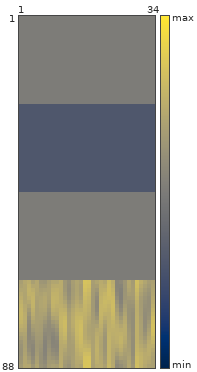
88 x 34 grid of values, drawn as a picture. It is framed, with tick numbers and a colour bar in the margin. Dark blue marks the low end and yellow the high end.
It is made of 4 by 1 panels. Panel 1,1: middling, flat. Panel 2,1: low, flat. Panel 3,1: middling, flat. Panel 4,1: high, streaked downward.
